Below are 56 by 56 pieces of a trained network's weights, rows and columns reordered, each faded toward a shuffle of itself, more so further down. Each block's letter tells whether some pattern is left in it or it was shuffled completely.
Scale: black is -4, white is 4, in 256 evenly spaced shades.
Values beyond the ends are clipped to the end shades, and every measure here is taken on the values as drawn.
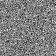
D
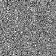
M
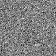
M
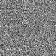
M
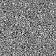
M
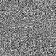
M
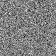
D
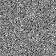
D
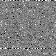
M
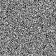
D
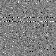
M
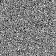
D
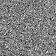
D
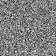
D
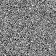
D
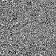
M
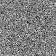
D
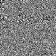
M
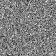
D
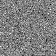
D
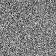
D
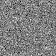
D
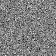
D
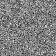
D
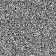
D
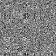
M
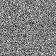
D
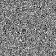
M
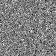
D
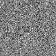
M
